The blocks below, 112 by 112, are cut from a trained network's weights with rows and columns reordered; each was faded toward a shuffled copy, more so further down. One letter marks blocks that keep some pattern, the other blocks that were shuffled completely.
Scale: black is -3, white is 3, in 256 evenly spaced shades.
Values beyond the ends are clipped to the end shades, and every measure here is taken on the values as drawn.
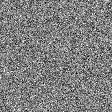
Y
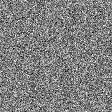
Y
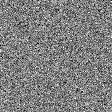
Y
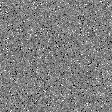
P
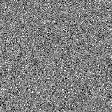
P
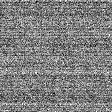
P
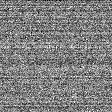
P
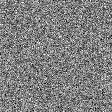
Y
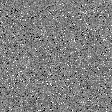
P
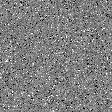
Y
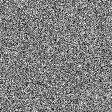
Y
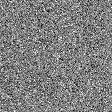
Y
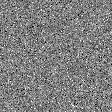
Y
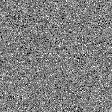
P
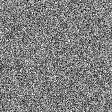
Y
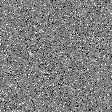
Y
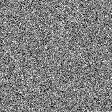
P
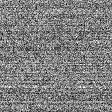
P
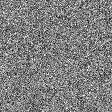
Y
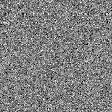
P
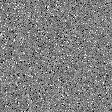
Y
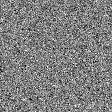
Y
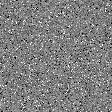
Y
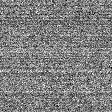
P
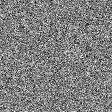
Y
